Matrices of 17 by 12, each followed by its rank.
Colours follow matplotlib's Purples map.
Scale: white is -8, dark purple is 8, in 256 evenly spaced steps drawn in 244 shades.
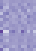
two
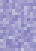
full rank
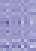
two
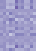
two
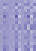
two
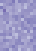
full rank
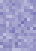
full rank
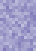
full rank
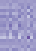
two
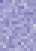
full rank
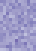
full rank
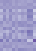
two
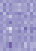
two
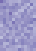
full rank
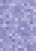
full rank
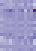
two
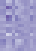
two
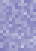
full rank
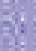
two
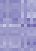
two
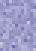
full rank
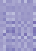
two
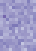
full rank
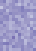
full rank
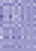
two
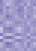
two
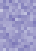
full rank
